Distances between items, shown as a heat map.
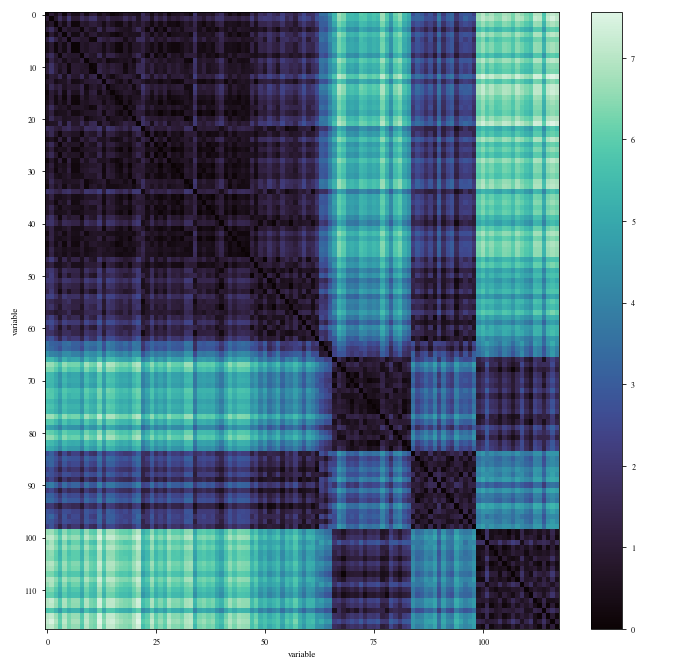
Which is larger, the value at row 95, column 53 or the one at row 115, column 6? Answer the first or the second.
the second
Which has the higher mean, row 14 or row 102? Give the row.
102
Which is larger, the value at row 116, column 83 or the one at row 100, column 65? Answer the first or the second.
the second
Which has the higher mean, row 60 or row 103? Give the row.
103
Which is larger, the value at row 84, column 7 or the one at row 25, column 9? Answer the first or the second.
the first
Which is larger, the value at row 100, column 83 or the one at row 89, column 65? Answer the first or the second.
the second
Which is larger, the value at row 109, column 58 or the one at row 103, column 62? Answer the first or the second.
the first
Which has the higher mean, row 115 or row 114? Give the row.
115
